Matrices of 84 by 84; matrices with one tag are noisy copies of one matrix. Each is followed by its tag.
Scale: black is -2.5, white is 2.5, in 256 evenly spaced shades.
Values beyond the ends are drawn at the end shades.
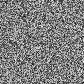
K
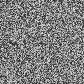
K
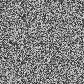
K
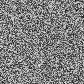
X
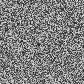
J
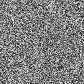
X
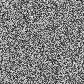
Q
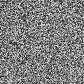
K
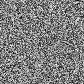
X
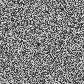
J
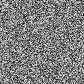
Q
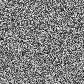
J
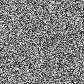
X
